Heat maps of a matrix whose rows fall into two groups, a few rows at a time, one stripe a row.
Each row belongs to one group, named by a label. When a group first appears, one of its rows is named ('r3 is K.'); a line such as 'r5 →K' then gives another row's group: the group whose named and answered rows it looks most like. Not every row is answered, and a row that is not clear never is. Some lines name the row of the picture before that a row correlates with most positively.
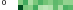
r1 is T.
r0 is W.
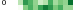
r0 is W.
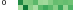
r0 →T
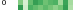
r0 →T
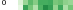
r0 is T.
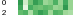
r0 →T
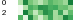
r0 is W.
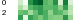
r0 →T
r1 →T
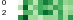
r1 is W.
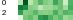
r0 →W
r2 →T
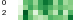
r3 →W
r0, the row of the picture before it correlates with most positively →3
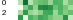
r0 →W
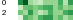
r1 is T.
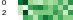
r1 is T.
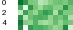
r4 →T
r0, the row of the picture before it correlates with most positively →0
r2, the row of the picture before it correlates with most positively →3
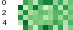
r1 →T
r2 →W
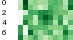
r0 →W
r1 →W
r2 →T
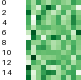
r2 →T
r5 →T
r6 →W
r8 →T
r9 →T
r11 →W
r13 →T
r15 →T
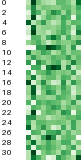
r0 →W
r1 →W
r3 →W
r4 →T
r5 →W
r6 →W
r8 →W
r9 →T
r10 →T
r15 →W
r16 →T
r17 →W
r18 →W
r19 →W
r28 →W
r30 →W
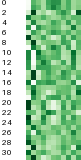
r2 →W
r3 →T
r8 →W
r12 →T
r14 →W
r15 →W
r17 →W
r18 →W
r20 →T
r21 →T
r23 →T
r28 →T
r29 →W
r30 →T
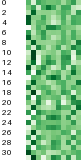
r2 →W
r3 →T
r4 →T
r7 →T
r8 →W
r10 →W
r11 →W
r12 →W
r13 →T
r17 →T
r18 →W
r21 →W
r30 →T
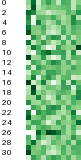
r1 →W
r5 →T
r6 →T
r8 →T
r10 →T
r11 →T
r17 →W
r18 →W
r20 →T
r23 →T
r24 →W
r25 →T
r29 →T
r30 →T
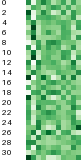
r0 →T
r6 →W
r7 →W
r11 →W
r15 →T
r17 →T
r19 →T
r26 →W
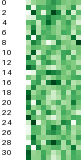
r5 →W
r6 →W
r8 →W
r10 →W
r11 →T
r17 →W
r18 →T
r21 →T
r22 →W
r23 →T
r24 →W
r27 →W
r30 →T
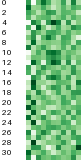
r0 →T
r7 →W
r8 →W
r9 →T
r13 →T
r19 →T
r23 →T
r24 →W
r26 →T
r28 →W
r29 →W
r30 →T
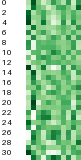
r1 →W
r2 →T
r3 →T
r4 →T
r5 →W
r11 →T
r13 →T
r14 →W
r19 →W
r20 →W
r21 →W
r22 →T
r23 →T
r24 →T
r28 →W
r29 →T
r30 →T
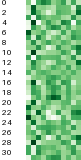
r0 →T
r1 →W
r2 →W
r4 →W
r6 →T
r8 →W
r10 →W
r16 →W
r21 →T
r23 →T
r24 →W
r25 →T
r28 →W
